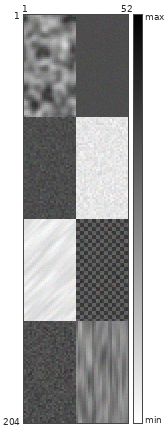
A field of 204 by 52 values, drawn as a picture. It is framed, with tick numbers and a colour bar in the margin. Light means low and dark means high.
It is made of 4 by 2 panels. Panel 1,1: middling, blotchy, strong in contrast. Panel 1,2: high, flat. Panel 2,1: high, fine-grained, faint in contrast. Panel 2,2: very low, fine-grained, faint in contrast. Panel 3,1: very low, slanting up to the right, faint in contrast. Panel 3,2: high, checkered. Panel 4,1: high, fine-grained, faint in contrast. Panel 4,2: middling, streaked downward.
